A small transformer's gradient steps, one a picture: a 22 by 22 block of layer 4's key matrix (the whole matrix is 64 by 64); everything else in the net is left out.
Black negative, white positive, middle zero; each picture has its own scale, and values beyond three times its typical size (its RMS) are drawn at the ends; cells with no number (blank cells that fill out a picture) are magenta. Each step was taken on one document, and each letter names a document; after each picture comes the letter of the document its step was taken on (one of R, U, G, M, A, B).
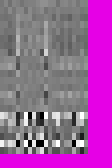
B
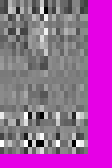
B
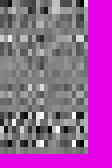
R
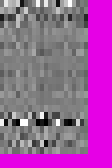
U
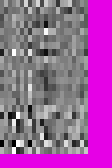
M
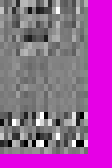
R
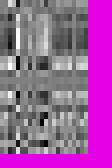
B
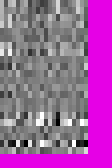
M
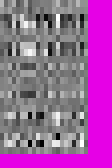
M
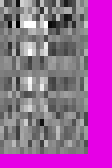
U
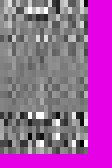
R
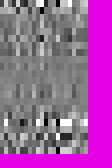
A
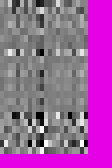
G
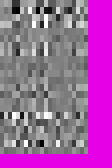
U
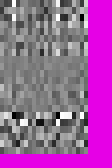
A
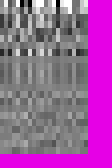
G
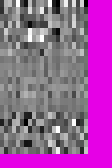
R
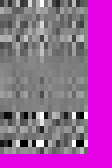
R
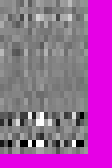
G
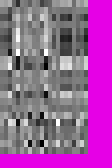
B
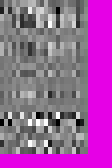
M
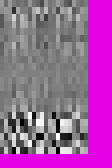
A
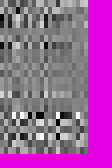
A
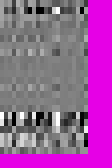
R
